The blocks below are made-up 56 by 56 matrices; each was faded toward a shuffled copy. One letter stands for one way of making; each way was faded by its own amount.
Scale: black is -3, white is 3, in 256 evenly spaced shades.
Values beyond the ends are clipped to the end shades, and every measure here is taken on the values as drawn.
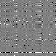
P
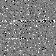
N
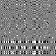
P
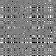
P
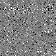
N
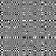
P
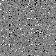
N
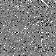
N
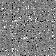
N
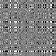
P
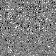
N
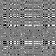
P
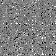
N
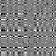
P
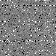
N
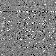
N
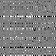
P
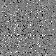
N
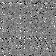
N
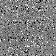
N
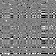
P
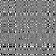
P
